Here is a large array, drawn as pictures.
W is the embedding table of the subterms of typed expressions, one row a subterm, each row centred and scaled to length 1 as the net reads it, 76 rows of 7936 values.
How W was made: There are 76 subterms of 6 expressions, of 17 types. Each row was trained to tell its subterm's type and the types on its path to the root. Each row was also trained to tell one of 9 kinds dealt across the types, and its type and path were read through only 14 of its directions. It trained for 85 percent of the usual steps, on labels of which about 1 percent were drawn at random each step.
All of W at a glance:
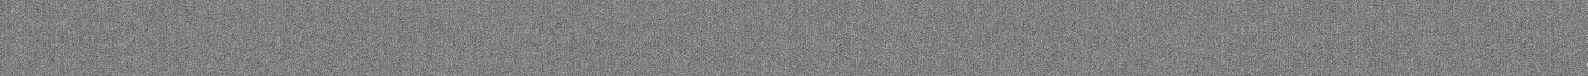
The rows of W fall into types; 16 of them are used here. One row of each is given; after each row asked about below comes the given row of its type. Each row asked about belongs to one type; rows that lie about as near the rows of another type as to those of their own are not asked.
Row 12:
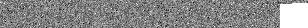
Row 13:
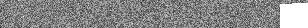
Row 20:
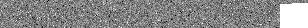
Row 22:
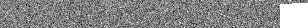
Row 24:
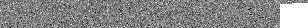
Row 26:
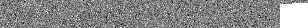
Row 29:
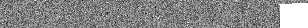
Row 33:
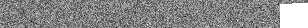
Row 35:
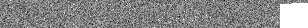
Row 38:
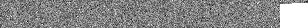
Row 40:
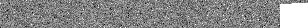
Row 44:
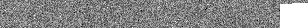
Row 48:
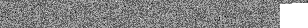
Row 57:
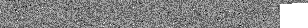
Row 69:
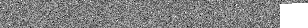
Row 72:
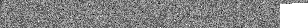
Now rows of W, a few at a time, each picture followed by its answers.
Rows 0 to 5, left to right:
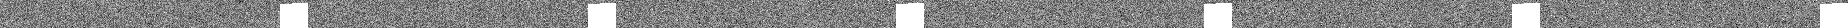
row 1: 29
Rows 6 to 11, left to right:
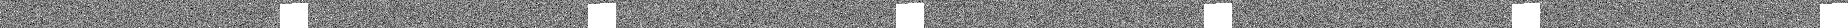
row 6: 48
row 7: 24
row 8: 48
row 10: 22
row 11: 57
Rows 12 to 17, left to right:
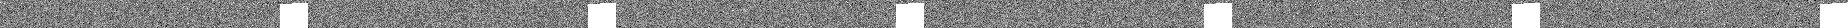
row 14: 44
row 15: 48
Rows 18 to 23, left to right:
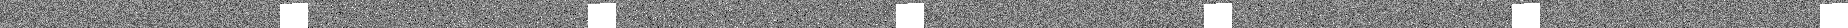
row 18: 20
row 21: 13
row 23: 29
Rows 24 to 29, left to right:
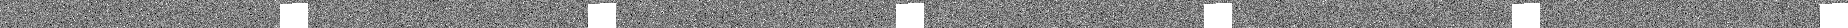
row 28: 22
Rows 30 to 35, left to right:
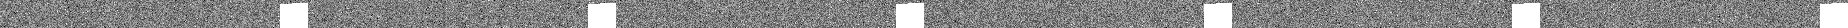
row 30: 22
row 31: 57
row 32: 40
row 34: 20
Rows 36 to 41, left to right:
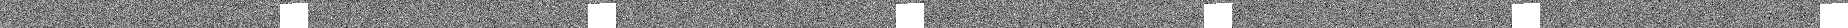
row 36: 69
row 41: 40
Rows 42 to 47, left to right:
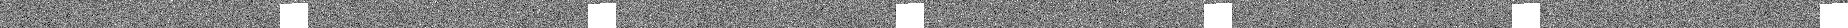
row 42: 69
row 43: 57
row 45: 38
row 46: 38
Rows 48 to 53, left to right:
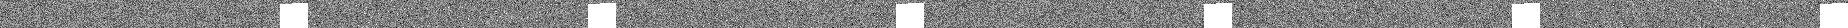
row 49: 26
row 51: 13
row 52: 33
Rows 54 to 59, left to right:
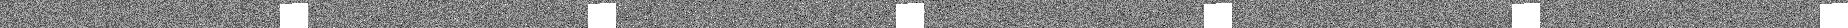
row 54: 29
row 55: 13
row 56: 20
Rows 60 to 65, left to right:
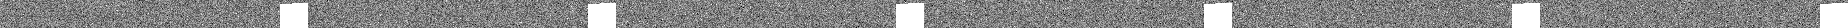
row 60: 13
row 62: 48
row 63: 13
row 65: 29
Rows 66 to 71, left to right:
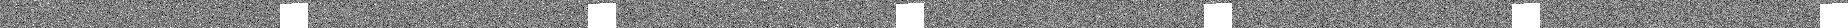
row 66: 40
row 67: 48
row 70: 29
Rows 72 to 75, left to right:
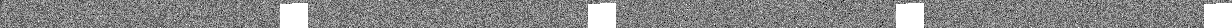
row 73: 44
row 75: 20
